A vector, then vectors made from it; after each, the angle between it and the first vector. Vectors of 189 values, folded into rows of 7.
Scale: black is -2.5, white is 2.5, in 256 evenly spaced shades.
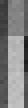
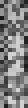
partly aligned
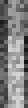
nearly parallel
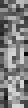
partly aligned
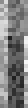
nearly opposite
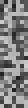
orthogonal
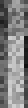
nearly parallel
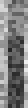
nearly opposite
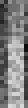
nearly parallel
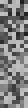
orthogonal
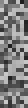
orthogonal
